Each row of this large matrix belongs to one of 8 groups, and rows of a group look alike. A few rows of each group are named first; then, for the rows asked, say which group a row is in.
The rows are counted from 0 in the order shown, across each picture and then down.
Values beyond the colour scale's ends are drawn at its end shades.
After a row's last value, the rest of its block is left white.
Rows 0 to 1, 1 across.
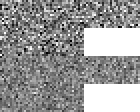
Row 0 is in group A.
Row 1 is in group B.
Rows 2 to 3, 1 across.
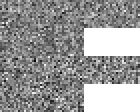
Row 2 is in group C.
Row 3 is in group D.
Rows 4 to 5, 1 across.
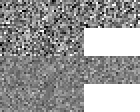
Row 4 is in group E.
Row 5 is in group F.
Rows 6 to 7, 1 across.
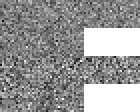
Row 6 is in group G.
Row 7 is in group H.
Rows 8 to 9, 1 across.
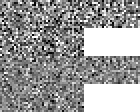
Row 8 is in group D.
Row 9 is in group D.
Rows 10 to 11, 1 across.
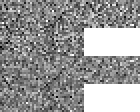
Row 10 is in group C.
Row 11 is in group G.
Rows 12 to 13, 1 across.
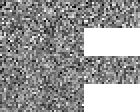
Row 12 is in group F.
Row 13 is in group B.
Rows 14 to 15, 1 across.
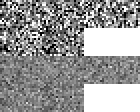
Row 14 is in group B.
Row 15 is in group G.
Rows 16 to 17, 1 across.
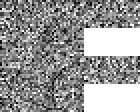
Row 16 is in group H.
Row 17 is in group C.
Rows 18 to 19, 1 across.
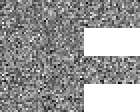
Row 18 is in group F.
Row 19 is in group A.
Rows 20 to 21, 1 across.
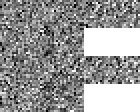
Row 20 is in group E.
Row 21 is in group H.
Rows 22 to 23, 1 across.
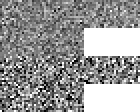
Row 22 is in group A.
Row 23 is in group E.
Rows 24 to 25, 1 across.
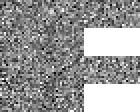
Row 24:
F
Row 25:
C
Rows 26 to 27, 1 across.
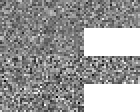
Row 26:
F
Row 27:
D
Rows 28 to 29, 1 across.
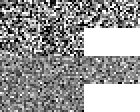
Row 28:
G
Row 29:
A
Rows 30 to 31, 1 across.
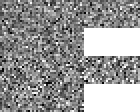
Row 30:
G
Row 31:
B
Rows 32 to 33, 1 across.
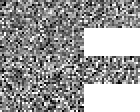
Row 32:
F
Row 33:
D
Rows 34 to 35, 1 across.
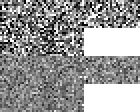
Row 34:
C
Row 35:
B
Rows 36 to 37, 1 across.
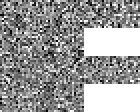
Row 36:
D
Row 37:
H
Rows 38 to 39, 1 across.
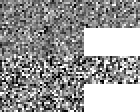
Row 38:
E
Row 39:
A
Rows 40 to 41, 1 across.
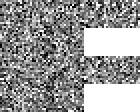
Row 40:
E
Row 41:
C
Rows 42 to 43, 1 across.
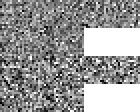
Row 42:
E
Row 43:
G
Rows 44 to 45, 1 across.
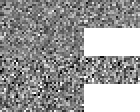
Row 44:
F
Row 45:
B
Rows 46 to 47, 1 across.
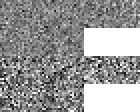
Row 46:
E
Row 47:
C
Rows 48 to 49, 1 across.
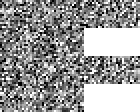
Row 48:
E
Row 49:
F
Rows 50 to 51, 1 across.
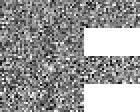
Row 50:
E
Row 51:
F
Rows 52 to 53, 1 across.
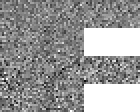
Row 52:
H
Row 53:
C
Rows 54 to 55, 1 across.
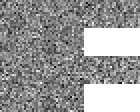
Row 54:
B
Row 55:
A
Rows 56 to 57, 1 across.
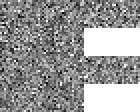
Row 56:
C
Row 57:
B
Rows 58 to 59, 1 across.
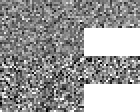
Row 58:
A
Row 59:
H
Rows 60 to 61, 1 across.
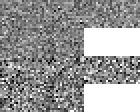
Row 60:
A
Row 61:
C
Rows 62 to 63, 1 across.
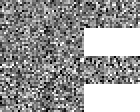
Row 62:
E
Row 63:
H
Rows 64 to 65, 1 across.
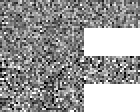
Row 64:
D
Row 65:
C
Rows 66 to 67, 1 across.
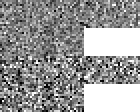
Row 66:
E
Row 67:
G
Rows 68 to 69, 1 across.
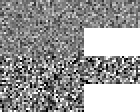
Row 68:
D
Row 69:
E
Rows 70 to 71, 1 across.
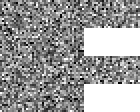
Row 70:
D
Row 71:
A
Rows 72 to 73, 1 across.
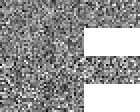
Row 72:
E
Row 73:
H
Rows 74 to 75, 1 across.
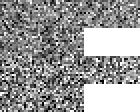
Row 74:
G
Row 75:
A
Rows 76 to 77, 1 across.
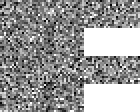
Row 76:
F
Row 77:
H
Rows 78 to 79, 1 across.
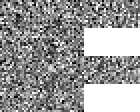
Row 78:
D
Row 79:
F
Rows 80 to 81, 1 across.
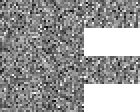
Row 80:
B
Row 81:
B
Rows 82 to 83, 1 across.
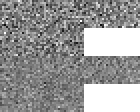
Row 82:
A
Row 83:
H
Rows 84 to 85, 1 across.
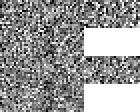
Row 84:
E
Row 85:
H
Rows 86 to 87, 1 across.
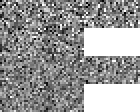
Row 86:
B
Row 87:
E
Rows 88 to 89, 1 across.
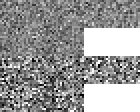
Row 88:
B
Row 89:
C
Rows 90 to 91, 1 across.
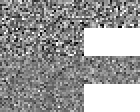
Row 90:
A
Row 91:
C
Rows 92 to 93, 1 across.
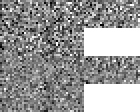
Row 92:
G
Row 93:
E
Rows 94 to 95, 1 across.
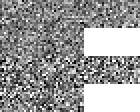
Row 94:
A
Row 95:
F
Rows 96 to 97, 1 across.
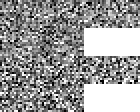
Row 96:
H
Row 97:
A
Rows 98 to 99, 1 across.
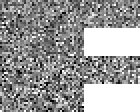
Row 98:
C
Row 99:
D
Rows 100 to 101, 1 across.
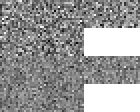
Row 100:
A
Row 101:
B
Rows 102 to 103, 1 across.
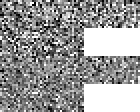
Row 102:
D
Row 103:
D
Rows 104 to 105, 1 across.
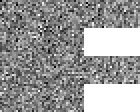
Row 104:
B
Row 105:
A
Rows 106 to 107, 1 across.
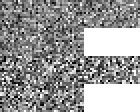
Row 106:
G
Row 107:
F
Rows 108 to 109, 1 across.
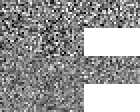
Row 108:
G
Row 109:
F
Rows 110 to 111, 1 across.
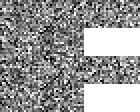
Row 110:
H
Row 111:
G
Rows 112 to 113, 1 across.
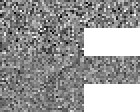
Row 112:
B
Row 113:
C
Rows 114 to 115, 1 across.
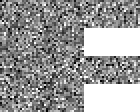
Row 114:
B
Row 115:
H
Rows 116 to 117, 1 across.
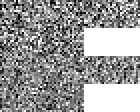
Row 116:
G
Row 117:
B
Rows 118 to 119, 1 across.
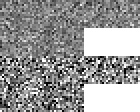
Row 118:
H
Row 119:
B
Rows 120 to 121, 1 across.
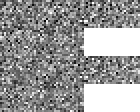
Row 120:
F
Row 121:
F
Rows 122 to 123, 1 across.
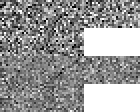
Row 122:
F
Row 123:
C
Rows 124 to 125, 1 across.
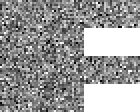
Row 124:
A
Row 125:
H
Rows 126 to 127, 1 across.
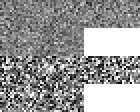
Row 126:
H
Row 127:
F
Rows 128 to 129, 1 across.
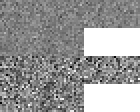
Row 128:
B
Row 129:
H
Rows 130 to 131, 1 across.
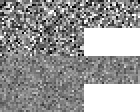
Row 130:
F
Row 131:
B
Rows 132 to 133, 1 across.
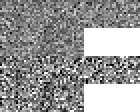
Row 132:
H
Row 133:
H
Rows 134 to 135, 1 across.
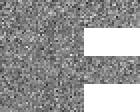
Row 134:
F
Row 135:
G
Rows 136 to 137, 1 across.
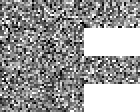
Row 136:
A
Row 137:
C
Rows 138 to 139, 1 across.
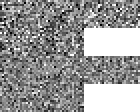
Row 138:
C
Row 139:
D
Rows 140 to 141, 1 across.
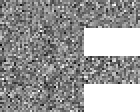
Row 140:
E
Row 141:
F
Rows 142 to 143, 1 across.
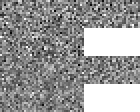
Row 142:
D
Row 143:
F
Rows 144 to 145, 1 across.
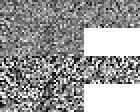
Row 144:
H
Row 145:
H
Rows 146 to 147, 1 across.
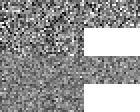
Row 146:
C
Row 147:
A
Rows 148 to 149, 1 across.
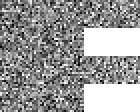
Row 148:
G
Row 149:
A
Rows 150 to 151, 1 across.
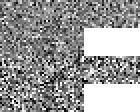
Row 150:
D
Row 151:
C
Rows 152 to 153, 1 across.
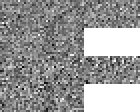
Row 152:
C
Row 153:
E
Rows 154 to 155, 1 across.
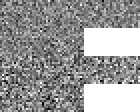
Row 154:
D
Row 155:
A
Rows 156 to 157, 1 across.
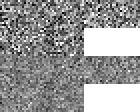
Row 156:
C
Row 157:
H
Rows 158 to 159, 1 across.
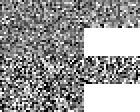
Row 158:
A
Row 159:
E
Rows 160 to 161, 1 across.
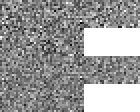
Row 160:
A
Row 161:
A
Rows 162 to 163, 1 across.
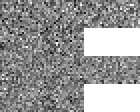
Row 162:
G
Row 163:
A
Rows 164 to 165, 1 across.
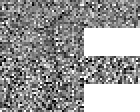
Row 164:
C
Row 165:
B
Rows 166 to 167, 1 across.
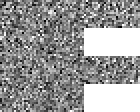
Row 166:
F
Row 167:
E
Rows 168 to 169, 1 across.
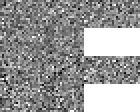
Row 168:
F
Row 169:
C
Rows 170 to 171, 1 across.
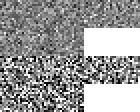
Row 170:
F
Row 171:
D
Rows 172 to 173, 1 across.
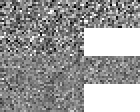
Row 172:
F
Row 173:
C
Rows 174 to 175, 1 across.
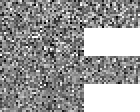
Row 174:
D
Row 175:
B
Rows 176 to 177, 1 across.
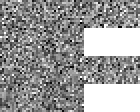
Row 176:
A
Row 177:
B
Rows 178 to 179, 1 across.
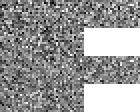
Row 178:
G
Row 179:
G
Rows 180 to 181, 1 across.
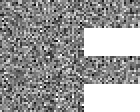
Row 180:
D
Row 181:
D
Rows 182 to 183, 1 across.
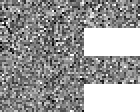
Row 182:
C
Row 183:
A
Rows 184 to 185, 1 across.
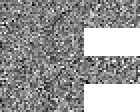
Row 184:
C
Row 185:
E
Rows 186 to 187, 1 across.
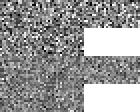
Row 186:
D
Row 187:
C
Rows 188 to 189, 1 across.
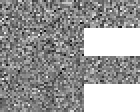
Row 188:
A
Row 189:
C
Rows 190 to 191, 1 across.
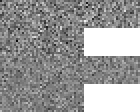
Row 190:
B
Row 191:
D
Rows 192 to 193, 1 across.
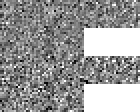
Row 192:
E
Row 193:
E
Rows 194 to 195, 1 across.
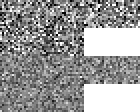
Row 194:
C
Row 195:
A
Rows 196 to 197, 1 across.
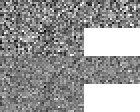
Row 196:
H
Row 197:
H
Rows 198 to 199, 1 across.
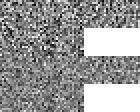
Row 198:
D
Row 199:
D
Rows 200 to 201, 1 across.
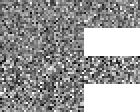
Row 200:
G
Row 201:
F
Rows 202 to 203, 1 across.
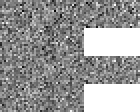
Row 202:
E
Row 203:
E
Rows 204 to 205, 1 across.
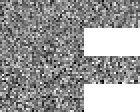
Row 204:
D
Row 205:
A
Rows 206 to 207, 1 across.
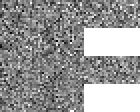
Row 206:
G
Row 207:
C
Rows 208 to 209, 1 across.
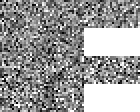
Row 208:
B
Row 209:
C
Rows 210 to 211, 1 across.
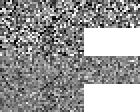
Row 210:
H
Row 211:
G
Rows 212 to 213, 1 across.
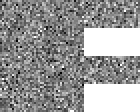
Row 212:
B
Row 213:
C
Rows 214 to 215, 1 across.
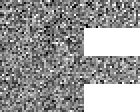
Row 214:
E
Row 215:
A
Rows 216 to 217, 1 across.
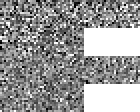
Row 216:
H
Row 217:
E
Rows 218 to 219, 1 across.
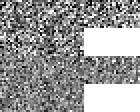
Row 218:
F
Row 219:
E
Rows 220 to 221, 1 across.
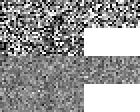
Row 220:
C
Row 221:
F
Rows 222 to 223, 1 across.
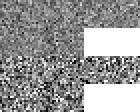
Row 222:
G
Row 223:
E
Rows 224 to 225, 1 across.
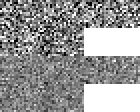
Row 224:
H
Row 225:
E
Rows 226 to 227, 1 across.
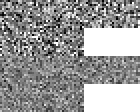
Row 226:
D
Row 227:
D
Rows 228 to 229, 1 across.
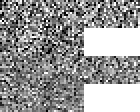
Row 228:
B
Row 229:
H
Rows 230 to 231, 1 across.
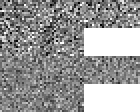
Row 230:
H
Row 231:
D
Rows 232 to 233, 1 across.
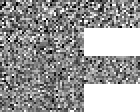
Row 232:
F
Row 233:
C
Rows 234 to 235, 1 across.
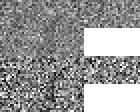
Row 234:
F
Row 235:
C
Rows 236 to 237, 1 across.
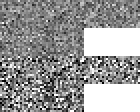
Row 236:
C
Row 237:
C
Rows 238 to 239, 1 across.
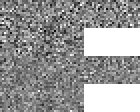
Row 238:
H
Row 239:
F
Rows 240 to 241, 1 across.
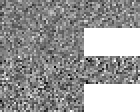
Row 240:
F
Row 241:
E
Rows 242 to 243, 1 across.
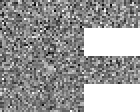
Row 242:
D
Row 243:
F
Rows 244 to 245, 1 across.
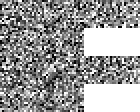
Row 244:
A
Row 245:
F
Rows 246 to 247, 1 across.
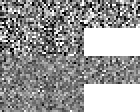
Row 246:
C
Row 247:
F
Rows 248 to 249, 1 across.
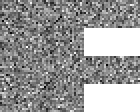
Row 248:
G
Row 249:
H
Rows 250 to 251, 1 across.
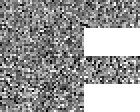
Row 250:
E
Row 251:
H
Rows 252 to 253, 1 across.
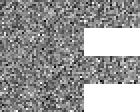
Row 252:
F
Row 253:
A
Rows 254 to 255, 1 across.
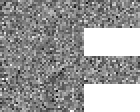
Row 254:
F
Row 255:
C
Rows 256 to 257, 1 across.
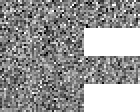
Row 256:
E
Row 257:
B
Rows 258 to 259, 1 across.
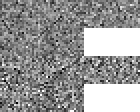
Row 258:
G
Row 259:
C
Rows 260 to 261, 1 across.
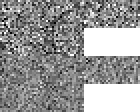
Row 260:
C
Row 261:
B
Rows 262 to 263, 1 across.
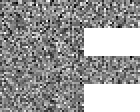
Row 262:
D
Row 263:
D
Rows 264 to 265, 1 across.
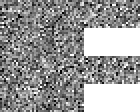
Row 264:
C
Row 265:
B
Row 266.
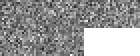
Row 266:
F
